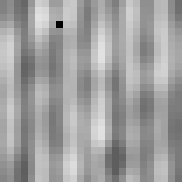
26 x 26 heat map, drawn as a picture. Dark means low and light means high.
Stripes: upright, repeating 6 times. Lone odd cells: 1, lower than its neighbours. Histogram: bell-shaped. Slope: none.
